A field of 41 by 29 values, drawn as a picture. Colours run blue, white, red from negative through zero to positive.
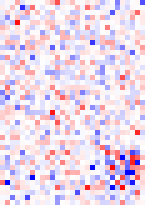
Histogram: heavy tails on both sides. Mirror symmetry: none. Odd patch: rougher, in the bottom right. Slope: none. Roughest part: bottom right. Odd rows or columns: none.
